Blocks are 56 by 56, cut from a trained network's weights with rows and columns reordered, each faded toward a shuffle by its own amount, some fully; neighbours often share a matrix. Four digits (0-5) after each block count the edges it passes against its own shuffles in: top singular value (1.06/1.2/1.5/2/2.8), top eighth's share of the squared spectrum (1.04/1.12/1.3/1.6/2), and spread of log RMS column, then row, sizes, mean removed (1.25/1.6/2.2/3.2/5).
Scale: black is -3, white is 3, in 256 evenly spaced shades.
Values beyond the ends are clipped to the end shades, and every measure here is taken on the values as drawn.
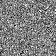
0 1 0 0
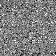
2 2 0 2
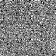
3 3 0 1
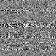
3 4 0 3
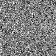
2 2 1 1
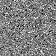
0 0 0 0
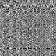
4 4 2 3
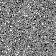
1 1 0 0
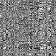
3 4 2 2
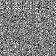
3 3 1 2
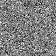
0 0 0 0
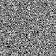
3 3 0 1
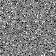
1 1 0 0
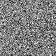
0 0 0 0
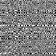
4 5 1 3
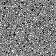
1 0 0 0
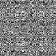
4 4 2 3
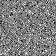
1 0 0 0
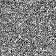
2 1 0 1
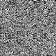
3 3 0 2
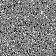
0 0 0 0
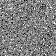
0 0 0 0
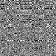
3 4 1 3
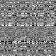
4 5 0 4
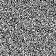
1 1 0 0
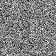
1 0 0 0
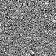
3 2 0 1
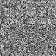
3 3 0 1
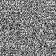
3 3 0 0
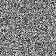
1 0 0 0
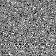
2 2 0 1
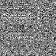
3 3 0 2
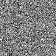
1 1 0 0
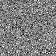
2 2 0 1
